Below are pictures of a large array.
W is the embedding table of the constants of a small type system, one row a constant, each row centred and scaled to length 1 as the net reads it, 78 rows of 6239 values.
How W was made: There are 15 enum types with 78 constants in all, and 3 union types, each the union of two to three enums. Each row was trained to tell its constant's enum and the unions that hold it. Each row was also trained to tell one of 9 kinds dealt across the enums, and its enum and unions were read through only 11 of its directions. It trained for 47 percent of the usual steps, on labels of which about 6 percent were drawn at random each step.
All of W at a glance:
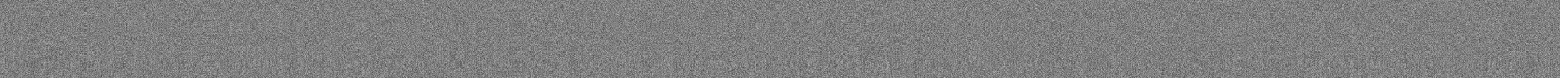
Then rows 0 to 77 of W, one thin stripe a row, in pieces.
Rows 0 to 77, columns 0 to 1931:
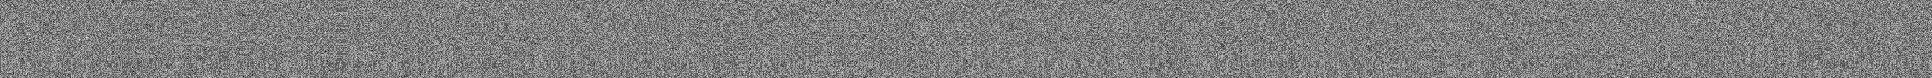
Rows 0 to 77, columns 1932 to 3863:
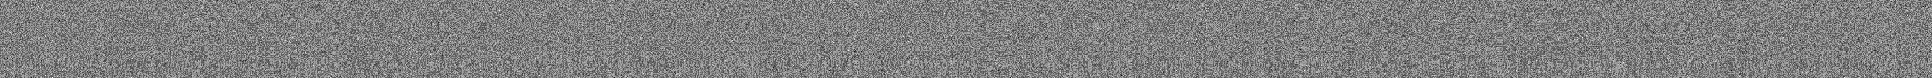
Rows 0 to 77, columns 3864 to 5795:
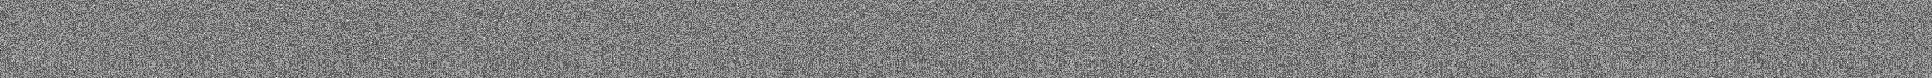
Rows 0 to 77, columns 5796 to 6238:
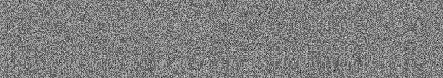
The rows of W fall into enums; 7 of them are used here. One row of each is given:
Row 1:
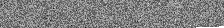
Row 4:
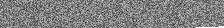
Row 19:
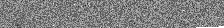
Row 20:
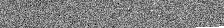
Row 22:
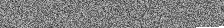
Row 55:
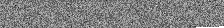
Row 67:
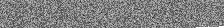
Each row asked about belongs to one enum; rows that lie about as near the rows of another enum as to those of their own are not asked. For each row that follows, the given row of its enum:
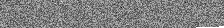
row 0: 67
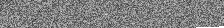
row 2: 22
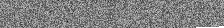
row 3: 55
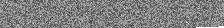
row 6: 55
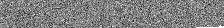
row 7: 19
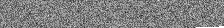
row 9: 4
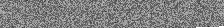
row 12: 55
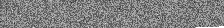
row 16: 22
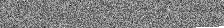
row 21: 1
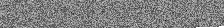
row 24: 67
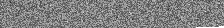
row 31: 4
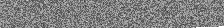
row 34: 55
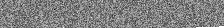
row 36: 19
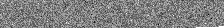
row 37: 4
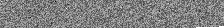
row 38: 55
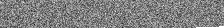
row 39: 67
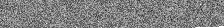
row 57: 22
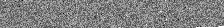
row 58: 4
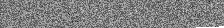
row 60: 4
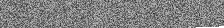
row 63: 67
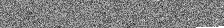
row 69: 4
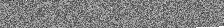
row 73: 55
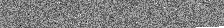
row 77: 19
